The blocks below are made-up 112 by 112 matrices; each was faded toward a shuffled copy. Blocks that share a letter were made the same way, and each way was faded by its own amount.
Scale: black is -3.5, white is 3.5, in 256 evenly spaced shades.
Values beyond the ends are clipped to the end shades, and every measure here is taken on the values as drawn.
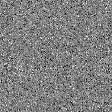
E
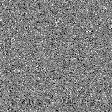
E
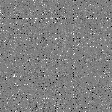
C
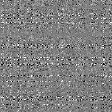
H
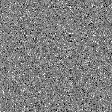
E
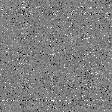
C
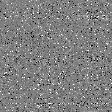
C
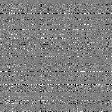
H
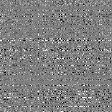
H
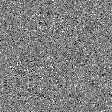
E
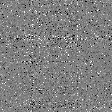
C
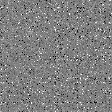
C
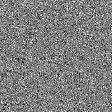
E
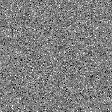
E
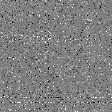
C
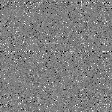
C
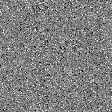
E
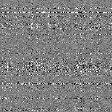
H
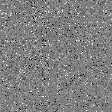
C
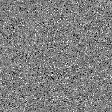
E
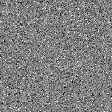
E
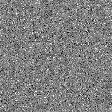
E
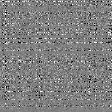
H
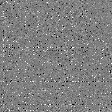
C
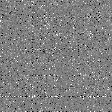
C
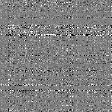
H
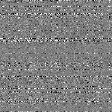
H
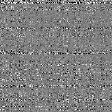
H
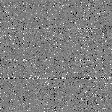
C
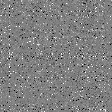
C
